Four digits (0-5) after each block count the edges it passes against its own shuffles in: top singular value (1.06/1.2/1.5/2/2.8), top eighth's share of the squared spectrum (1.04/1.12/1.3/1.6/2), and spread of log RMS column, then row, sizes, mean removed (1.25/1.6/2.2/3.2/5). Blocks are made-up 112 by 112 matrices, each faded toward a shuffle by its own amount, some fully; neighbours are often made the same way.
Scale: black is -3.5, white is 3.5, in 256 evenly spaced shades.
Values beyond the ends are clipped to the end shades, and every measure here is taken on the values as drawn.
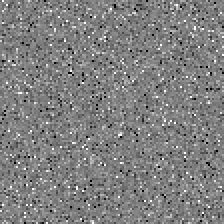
0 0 0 0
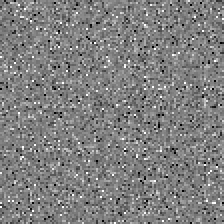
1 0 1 1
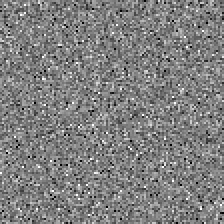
0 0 0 0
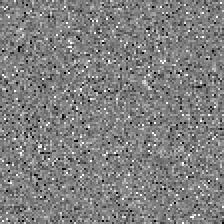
2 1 0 0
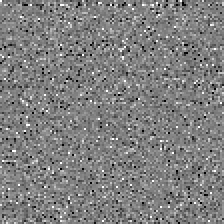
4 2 1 1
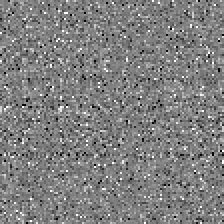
3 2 1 1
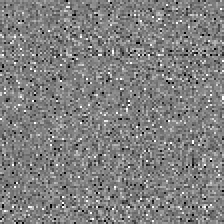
4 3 1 2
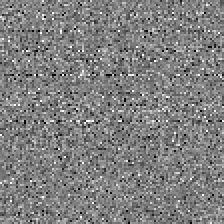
1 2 0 3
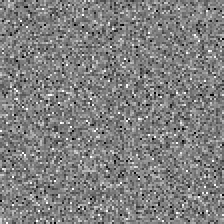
0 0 0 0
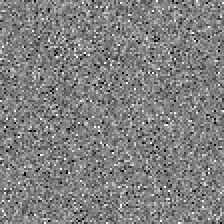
0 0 0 0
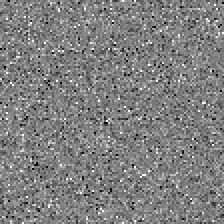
0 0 0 1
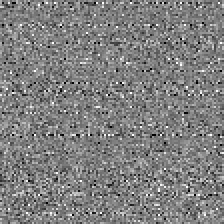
1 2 0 3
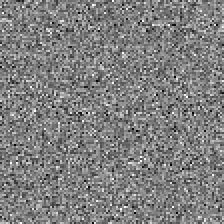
0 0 0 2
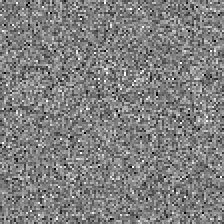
0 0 0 2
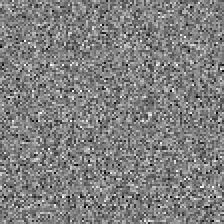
0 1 0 3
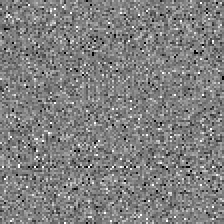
3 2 0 1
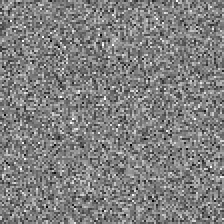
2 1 0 0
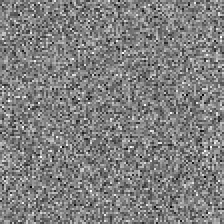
2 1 0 0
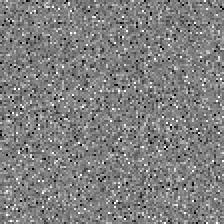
2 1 0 0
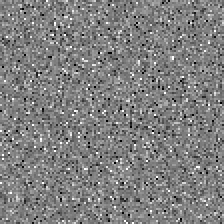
3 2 0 1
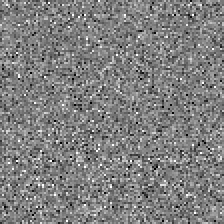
0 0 0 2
